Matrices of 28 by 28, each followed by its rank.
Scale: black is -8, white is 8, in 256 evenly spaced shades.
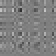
two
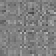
five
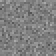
full rank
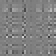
two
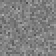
full rank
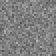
full rank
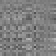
two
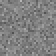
full rank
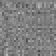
five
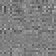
five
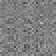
five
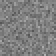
full rank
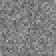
full rank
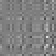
two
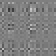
two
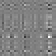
two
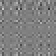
two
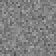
full rank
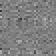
five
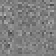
five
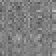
five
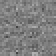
five
